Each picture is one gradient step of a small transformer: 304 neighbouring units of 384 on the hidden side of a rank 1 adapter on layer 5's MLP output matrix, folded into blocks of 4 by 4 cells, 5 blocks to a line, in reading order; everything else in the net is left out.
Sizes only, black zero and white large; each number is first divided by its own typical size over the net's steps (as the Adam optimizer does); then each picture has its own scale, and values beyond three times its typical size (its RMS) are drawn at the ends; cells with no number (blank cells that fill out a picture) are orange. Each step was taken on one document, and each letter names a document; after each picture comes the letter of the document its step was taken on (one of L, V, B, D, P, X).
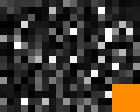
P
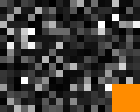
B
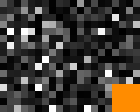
B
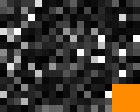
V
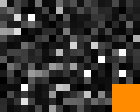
V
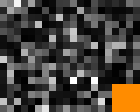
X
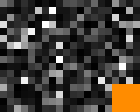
B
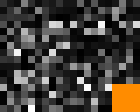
B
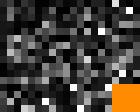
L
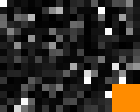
P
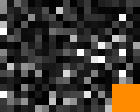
V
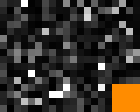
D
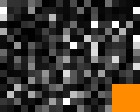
X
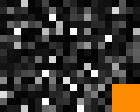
L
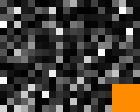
B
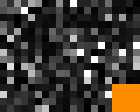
V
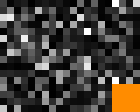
B
